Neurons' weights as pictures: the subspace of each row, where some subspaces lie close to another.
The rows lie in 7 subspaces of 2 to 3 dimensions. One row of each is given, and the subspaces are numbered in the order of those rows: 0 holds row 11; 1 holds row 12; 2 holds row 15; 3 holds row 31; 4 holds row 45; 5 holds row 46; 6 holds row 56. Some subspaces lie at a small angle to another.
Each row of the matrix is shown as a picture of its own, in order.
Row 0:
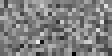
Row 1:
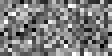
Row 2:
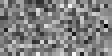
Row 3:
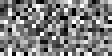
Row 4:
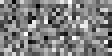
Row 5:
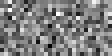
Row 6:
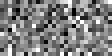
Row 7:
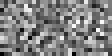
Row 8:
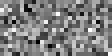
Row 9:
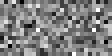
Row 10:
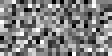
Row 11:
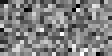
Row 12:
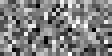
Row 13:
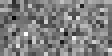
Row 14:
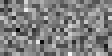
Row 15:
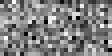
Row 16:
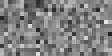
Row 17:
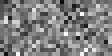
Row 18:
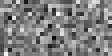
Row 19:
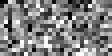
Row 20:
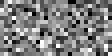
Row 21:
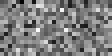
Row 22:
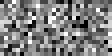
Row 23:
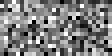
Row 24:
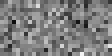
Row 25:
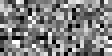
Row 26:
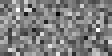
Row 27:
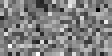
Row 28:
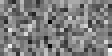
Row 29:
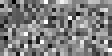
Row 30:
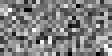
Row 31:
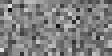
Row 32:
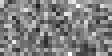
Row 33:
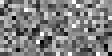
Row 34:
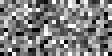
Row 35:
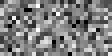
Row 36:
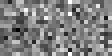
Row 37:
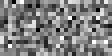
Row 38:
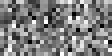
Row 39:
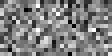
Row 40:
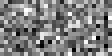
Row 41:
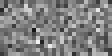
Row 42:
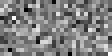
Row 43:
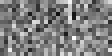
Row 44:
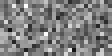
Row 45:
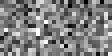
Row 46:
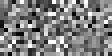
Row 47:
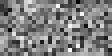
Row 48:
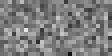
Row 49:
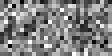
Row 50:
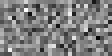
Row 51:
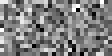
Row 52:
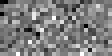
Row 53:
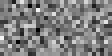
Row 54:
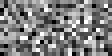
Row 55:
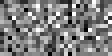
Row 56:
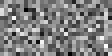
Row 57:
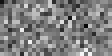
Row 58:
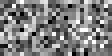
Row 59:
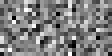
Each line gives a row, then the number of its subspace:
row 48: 0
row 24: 1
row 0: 5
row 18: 3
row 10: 5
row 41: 4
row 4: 2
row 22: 2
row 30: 6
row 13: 2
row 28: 1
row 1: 4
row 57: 0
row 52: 0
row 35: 1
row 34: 4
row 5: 3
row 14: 6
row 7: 4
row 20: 6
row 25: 6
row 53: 5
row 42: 1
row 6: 3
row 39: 1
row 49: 4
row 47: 6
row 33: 6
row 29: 2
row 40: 0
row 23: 2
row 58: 4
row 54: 4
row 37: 5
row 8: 1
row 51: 0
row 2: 5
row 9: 5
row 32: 6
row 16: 5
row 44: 0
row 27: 5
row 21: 4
